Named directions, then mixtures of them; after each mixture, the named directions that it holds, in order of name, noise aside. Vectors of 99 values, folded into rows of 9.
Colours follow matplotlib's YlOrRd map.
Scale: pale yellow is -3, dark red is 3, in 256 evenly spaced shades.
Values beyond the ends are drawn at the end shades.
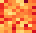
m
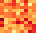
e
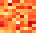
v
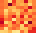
e, m, v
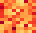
m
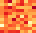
e, v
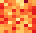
m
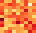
e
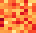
e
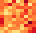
e, m, v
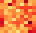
e, m, v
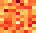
e, m, v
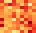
e, v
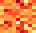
e, m, v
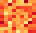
e, m, v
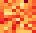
m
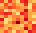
e, v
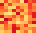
e, m, v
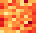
e, m, v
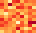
v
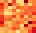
e, m, v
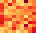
e, m, v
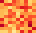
e, m, v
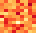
e, v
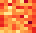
e, m, v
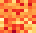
e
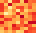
m, v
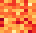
e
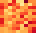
e, m, v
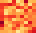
e, m, v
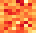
e, m
